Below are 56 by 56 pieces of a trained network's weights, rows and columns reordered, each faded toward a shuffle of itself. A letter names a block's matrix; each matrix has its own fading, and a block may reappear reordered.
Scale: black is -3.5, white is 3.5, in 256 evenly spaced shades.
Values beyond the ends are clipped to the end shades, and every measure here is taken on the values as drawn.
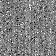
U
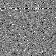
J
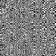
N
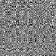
N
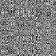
N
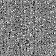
U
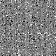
U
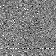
J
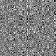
N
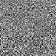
N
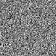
J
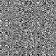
N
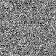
J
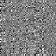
N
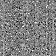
U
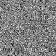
J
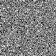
J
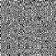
N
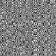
N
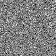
J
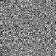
N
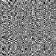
N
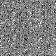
U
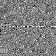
J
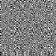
N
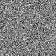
J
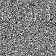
J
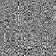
N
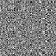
N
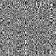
N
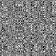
N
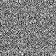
J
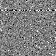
J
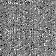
U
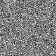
J
